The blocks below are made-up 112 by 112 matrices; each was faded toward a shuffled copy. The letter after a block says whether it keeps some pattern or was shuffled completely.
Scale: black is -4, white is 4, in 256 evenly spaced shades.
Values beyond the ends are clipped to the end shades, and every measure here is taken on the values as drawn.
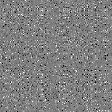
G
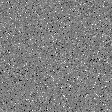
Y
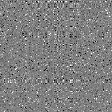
G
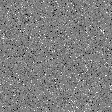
Y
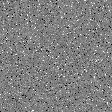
Y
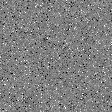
Y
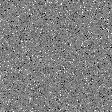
Y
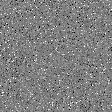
Y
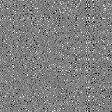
G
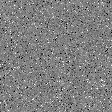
Y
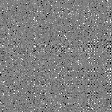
G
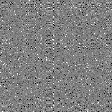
G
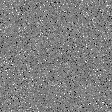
Y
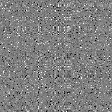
G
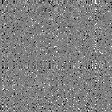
G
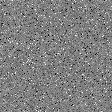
Y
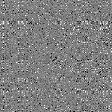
G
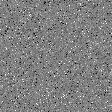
Y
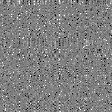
G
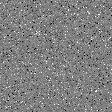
Y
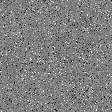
Y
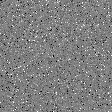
Y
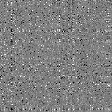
G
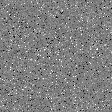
Y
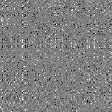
G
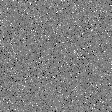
Y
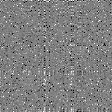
G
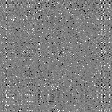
G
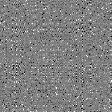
G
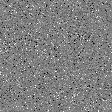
Y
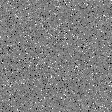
Y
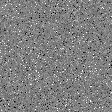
Y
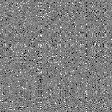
G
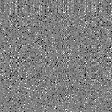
G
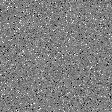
Y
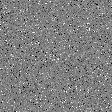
Y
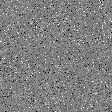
Y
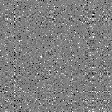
G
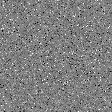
Y
